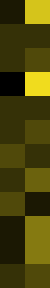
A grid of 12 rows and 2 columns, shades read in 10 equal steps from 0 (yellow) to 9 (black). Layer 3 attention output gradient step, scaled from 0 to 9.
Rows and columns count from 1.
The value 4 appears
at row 10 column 2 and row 11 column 2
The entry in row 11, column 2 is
4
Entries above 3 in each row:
1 2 2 1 2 2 2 2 2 2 2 2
